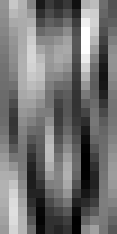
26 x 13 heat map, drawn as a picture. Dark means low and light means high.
The grain runs up and down. The top right is the roughest part. The top left is the calmest part.
